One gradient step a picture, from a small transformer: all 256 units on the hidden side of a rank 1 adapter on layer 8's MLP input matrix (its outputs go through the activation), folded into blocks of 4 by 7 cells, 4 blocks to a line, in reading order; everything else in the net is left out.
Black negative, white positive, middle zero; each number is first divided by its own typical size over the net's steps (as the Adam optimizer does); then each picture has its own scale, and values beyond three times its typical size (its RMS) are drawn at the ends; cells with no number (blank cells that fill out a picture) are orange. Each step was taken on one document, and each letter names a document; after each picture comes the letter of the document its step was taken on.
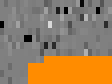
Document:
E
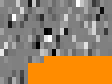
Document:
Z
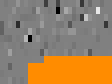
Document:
E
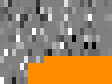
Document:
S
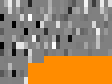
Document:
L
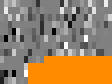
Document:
S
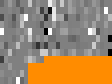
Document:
Z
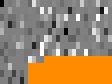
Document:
Z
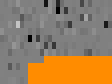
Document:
E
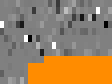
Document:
E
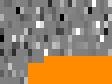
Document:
L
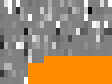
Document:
L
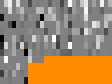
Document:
L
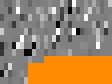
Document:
L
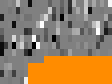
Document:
L
